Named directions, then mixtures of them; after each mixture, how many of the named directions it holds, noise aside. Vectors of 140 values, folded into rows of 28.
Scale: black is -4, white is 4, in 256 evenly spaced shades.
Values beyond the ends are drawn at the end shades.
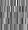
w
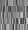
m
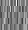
one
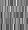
two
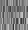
one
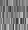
one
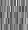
one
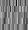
one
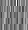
one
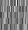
one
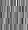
one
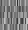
two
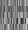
two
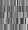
two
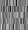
two
